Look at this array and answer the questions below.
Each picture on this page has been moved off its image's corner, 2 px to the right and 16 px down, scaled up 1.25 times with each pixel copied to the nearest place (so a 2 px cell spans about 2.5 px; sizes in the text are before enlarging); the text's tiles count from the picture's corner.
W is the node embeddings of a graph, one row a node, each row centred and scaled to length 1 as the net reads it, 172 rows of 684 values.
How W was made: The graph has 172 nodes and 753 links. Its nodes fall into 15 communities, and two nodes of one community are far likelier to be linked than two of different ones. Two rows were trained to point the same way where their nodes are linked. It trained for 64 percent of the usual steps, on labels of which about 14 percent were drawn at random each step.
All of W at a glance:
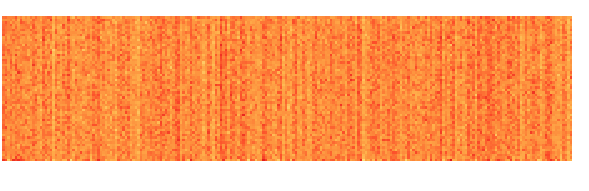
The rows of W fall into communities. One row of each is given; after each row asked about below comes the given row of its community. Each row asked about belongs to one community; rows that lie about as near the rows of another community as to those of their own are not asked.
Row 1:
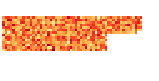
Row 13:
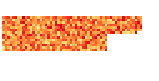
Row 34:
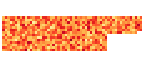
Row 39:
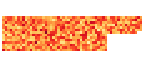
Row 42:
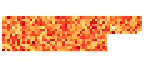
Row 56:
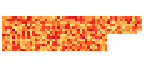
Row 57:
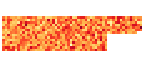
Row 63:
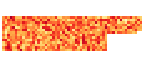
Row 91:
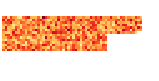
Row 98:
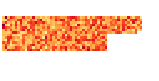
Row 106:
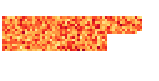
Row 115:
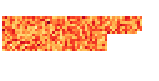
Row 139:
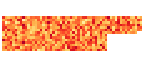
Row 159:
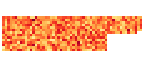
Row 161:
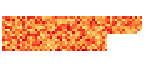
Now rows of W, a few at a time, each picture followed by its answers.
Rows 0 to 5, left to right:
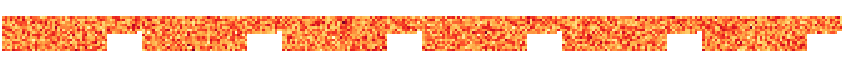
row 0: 98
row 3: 161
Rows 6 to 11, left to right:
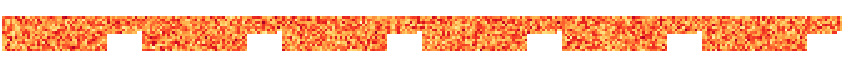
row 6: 1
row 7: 106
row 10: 115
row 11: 57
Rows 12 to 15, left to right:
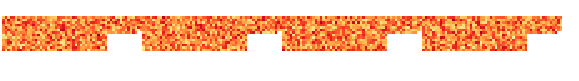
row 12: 56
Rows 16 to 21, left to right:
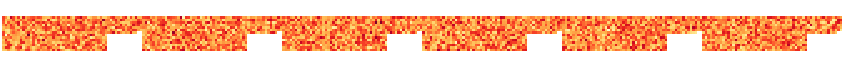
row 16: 63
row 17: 39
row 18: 13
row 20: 159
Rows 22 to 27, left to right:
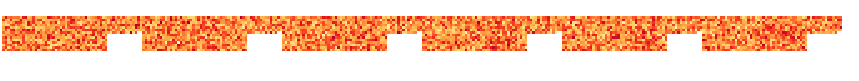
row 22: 98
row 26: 56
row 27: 139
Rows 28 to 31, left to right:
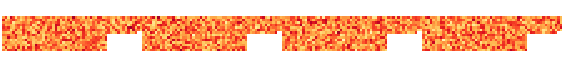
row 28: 56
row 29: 39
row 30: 56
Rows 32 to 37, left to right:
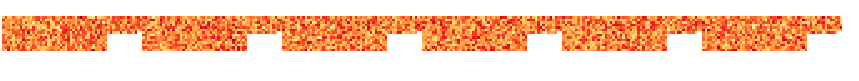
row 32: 139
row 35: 34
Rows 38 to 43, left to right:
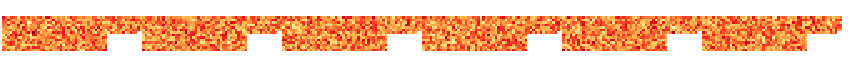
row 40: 91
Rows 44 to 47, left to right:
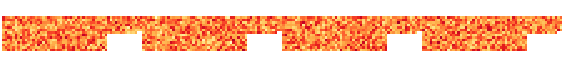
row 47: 39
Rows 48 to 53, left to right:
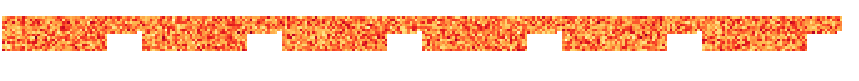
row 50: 159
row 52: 115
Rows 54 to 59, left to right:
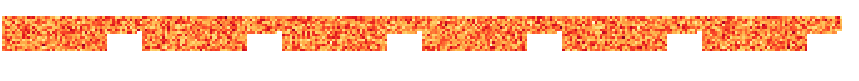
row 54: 63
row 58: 106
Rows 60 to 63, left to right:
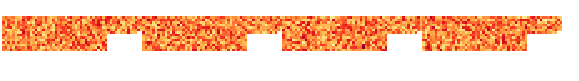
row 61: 39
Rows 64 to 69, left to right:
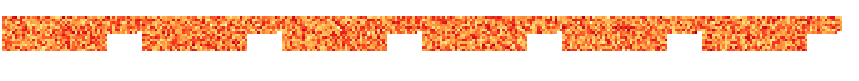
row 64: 139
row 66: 139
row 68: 98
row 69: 57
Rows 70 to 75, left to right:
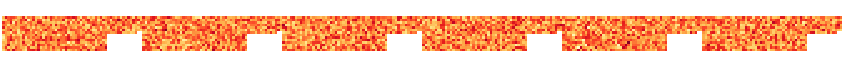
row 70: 1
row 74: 106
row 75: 34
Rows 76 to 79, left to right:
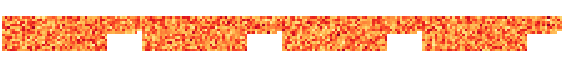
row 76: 98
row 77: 34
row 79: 1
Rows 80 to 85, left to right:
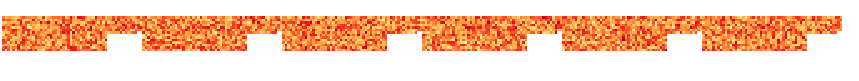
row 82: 13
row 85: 98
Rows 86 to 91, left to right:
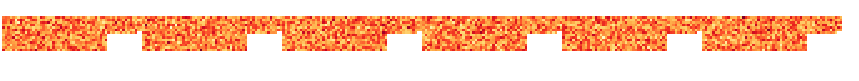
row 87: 63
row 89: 115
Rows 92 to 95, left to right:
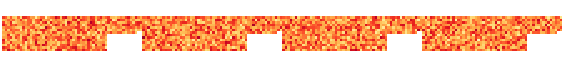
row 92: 91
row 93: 13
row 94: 13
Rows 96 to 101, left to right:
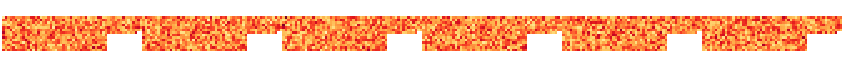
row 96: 98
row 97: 34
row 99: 13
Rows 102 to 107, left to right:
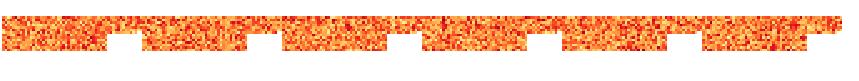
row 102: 139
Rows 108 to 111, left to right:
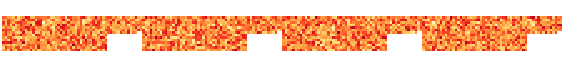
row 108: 13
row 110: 159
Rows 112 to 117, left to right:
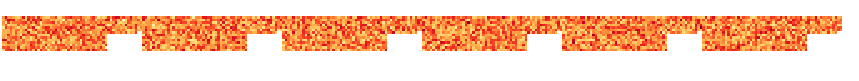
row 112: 161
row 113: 91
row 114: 63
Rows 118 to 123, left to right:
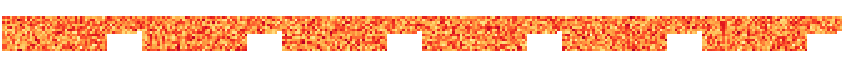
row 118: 159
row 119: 1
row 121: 39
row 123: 42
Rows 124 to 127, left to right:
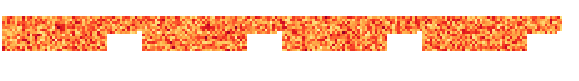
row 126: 139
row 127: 39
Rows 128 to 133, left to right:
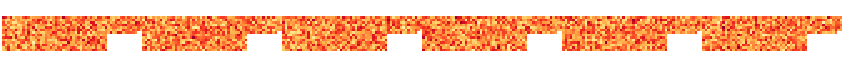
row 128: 91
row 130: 159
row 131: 91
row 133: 91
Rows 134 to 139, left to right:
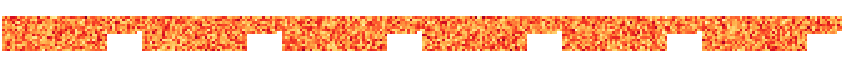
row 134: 56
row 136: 34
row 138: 115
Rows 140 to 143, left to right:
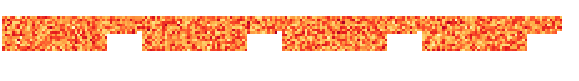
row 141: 56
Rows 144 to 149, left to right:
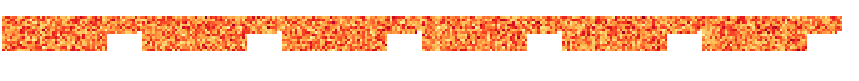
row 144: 34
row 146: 106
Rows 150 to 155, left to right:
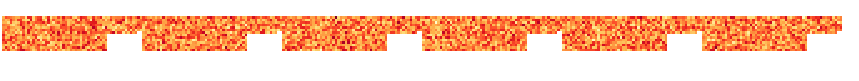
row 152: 34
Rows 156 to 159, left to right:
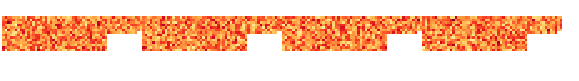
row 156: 39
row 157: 159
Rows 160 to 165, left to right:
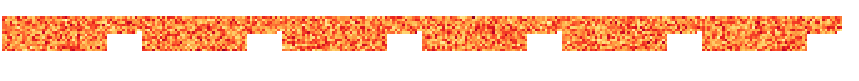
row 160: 91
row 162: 106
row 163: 98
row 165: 56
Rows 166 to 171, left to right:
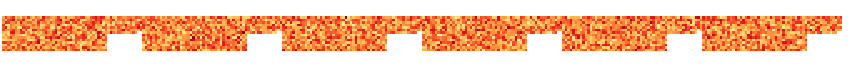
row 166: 34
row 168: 39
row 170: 91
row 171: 56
